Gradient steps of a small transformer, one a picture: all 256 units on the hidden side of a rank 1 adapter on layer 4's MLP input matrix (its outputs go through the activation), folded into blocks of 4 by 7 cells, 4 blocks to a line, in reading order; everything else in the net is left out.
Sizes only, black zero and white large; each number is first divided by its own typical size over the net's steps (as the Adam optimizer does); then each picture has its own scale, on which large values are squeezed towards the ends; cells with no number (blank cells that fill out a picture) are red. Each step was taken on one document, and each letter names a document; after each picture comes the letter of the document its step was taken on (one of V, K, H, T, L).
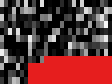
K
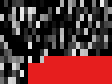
K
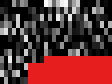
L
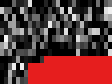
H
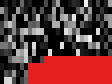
H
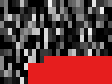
L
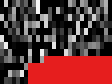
K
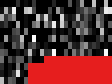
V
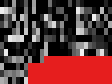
V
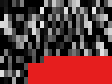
L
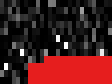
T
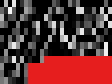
V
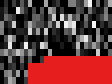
H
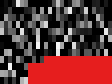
L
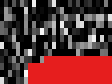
H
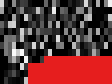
H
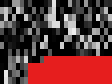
H
